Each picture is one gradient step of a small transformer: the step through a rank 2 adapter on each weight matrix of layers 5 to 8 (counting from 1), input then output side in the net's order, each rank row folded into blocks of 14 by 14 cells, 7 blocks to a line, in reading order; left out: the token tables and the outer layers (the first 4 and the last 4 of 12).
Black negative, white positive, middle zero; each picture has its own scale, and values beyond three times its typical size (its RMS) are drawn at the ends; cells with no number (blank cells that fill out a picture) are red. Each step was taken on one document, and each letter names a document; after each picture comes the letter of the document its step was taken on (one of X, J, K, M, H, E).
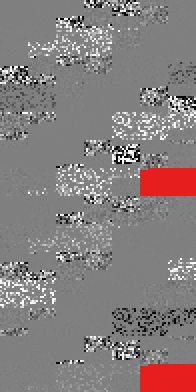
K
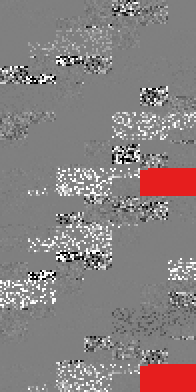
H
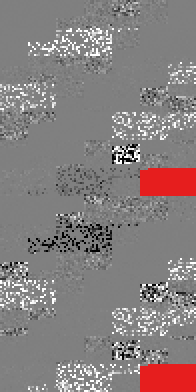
H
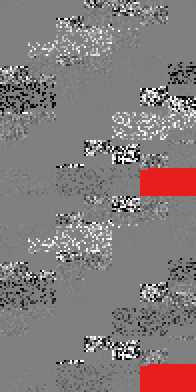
K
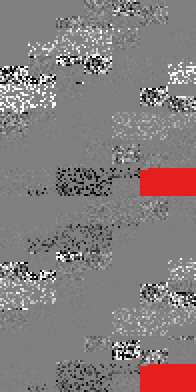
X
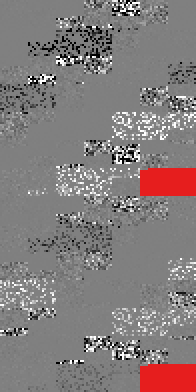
H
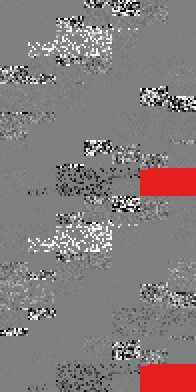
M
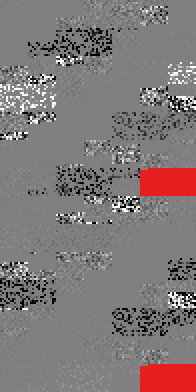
M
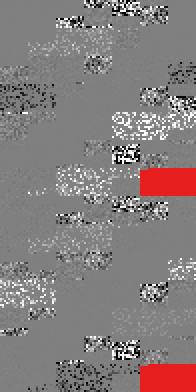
K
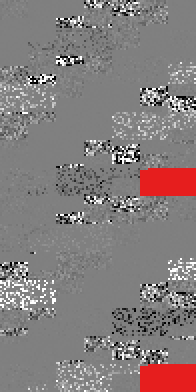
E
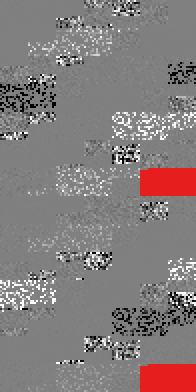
X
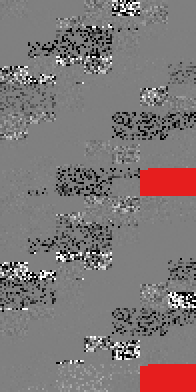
H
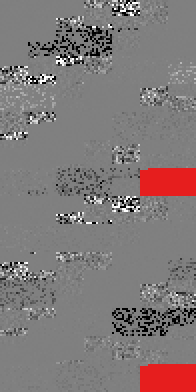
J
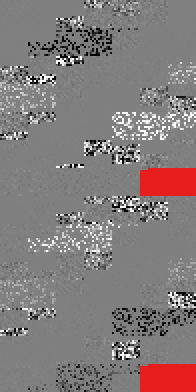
E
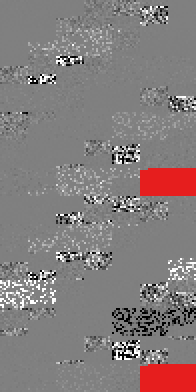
X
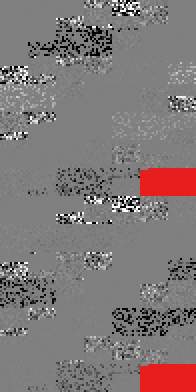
J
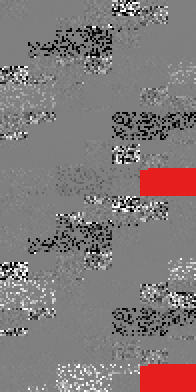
H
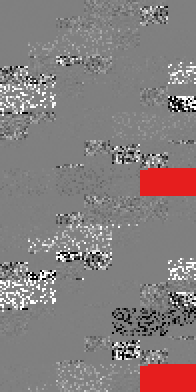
X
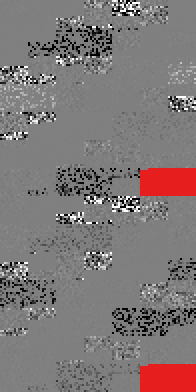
J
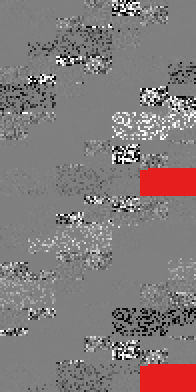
K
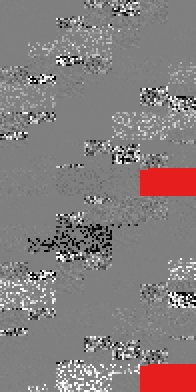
E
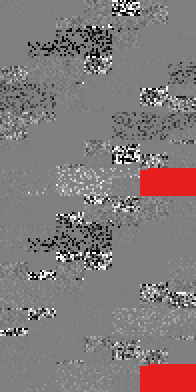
H
